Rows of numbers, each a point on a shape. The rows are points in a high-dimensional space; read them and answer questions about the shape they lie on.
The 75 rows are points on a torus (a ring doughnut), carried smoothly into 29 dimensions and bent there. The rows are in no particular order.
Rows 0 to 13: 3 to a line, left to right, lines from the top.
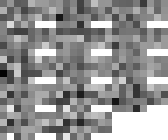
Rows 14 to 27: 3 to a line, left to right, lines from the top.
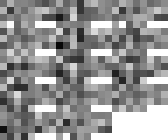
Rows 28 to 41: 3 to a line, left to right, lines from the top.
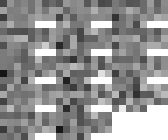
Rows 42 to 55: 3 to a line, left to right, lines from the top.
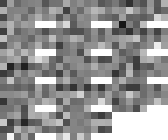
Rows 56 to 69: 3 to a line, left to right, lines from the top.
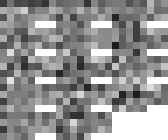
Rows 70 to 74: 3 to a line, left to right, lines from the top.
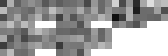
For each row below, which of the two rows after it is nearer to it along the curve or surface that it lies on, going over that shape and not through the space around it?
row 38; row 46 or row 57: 57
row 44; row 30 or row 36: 36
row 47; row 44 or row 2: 44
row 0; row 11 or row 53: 11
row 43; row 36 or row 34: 36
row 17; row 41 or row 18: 41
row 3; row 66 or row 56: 56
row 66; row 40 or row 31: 40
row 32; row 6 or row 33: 6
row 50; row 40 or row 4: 40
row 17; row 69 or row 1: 1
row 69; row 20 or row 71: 71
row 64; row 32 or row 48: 32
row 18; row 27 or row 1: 1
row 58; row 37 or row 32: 32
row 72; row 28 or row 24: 24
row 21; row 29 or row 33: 33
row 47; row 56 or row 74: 56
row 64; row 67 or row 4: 4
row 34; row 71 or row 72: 71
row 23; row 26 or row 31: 31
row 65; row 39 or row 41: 39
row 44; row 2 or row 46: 2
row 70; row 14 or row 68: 68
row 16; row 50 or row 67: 67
